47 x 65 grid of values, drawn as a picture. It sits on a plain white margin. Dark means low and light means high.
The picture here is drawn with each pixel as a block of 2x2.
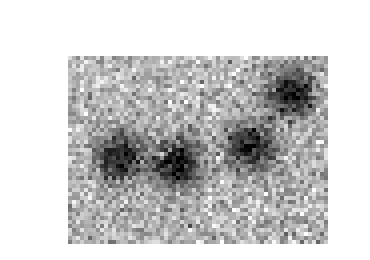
Dips: four. Ninth with the lowest average: centre. Odd rows or columns: none. Slope: none.
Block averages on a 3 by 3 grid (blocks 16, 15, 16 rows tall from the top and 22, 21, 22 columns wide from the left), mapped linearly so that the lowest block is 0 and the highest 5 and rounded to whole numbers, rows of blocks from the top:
551 / 102 / 445
